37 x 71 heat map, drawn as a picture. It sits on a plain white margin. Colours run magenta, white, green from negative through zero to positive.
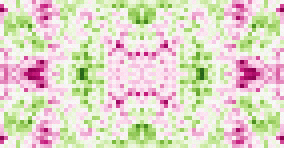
Mirror symmetry: left to right and top to bottom. Slope: none. Average level on the scale: 50%. Odd rows or columns: none. Grain: blotchy.
